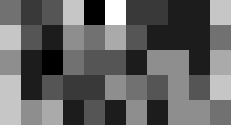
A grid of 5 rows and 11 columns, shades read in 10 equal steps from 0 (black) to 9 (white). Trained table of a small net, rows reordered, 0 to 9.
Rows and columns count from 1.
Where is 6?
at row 2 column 6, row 3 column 11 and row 5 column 3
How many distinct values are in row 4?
6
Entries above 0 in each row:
10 11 10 11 11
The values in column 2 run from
1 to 5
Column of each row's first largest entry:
6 1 11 1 1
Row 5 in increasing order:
1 1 1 3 4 5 5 5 5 6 7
